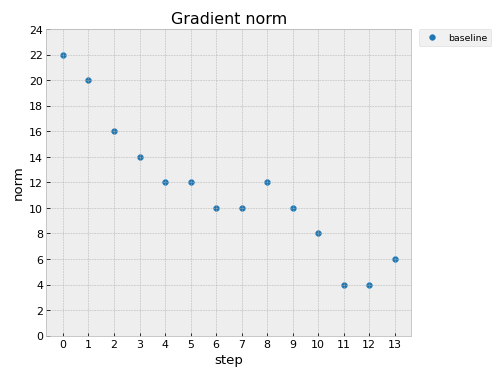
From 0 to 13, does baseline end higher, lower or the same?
lower
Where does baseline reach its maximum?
0
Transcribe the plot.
Title: Gradient norm
x-axis: step, ticks 0 1 2 3 4 5 6 7 8 9 10 11 12 13
y-axis: norm, ticks 0 2 4 6 8 10 12 14 16 18 20 22 24
Legend: baseline
Values:
baseline: 22 20 16 14 12 12 10 10 12 10 8 4 4 6
